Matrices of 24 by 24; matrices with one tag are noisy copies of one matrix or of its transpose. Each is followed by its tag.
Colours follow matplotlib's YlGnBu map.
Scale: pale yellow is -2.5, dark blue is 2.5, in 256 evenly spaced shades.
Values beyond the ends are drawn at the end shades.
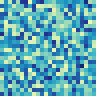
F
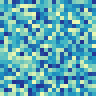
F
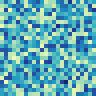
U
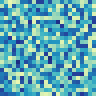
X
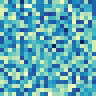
X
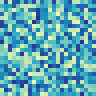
F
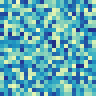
F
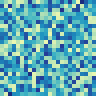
U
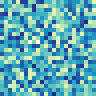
F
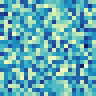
F
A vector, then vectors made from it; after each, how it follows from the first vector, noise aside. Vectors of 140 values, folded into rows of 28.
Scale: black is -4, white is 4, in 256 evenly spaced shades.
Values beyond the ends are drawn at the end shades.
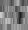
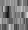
reversed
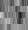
copied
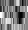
scaled up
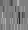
partly zeroed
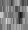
copied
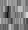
reversed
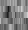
reversed
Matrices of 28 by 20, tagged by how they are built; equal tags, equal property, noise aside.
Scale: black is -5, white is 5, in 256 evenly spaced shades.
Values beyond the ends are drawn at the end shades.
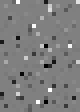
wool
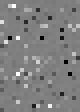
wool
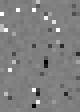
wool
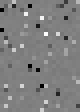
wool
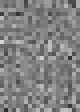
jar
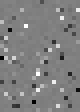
wool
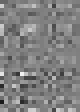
jar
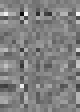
jar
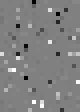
wool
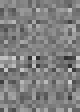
jar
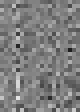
jar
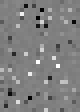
wool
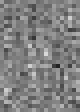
jar
